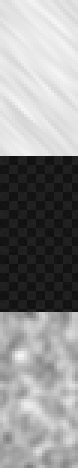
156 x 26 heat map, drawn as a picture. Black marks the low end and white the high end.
The table splits into 3 rows of 1 panel. Panel 1,1: very high, slanting down to the right, faint in contrast. Panel 2,1: very low, checkered, faint in contrast. Panel 3,1: high, blotchy.
